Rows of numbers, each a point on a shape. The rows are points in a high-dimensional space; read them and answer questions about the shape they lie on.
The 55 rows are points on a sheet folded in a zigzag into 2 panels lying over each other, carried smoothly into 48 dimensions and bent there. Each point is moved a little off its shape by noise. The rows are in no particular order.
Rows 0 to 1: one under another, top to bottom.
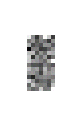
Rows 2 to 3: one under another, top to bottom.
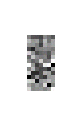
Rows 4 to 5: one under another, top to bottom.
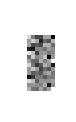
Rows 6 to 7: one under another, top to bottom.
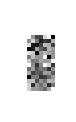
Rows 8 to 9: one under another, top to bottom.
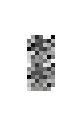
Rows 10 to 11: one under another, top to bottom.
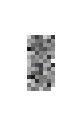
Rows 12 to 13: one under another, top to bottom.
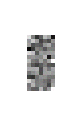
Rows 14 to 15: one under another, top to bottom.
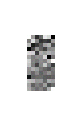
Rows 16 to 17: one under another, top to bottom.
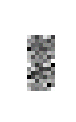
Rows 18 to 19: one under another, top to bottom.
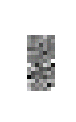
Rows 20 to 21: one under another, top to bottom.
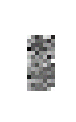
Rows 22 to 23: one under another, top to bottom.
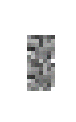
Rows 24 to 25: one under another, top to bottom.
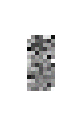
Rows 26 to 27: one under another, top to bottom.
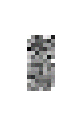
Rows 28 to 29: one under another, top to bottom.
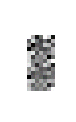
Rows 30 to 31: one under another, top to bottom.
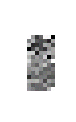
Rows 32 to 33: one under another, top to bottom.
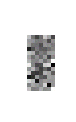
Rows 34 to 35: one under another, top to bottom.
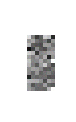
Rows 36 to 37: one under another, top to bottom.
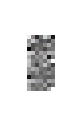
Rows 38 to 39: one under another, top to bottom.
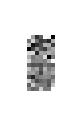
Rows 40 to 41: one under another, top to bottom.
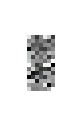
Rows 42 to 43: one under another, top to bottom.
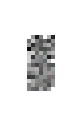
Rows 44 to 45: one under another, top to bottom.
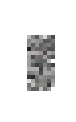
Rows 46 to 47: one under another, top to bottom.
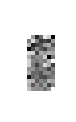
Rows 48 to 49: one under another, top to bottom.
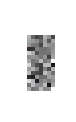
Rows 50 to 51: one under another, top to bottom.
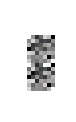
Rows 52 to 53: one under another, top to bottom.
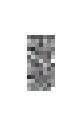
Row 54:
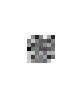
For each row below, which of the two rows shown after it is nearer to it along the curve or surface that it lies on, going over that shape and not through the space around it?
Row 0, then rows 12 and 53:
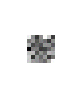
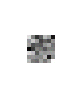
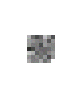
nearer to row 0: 53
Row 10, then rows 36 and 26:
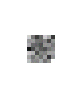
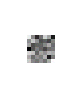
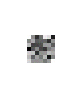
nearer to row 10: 26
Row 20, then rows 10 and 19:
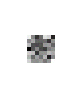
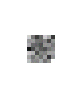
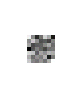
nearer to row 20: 10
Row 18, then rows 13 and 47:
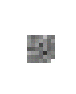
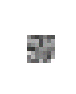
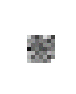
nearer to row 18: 47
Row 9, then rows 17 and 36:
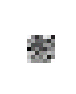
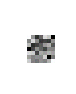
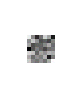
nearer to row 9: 17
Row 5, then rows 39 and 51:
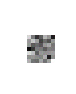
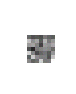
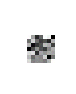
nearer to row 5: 51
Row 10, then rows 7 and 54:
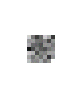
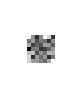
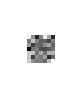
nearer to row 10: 7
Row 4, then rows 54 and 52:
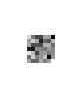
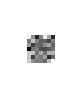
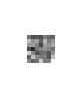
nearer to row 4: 54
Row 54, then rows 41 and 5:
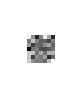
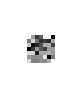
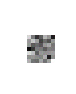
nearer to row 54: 5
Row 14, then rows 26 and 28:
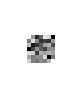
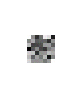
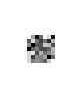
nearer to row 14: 28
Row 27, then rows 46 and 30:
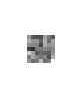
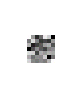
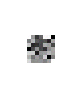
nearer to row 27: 30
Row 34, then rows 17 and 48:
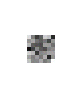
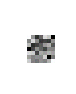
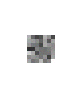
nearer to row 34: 48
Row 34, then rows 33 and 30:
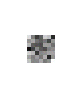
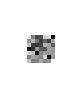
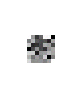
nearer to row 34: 33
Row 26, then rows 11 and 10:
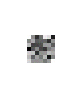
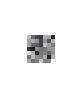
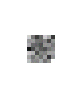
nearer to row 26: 10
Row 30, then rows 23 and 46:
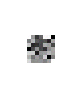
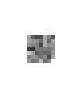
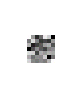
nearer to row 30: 46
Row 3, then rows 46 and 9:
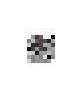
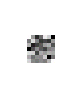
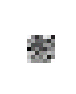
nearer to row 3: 9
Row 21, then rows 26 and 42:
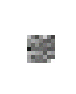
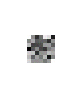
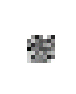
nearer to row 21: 42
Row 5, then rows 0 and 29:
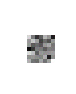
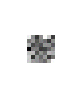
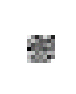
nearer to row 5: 29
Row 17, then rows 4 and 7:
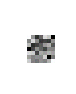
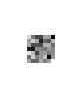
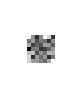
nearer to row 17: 4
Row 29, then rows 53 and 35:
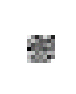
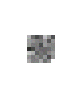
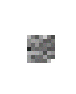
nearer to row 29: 35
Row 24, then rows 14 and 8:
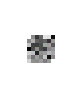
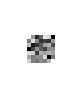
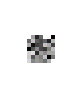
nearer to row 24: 8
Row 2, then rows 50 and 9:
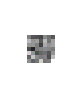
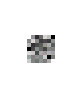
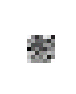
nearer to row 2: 9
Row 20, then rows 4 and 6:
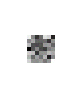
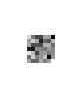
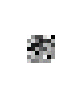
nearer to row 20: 6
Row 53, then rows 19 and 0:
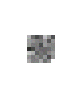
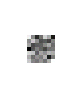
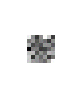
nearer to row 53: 0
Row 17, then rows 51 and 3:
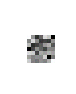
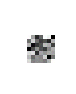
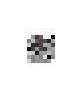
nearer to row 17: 51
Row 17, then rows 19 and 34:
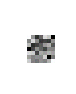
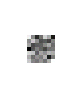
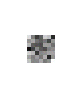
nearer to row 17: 19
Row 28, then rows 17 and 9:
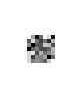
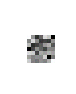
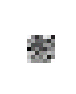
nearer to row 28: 17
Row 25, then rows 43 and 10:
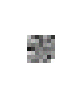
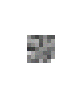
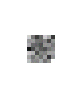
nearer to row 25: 43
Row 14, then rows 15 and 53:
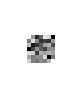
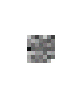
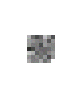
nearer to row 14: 15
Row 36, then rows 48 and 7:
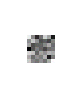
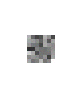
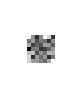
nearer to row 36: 7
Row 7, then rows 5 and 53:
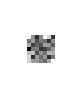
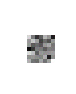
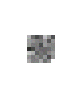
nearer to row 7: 53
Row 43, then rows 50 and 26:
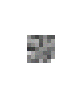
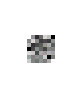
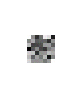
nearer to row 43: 50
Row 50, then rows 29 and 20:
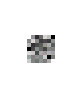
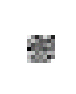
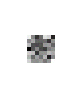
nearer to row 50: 29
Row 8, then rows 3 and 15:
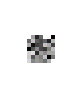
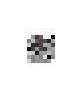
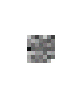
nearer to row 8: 3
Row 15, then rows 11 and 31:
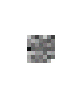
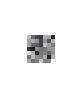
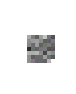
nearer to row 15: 31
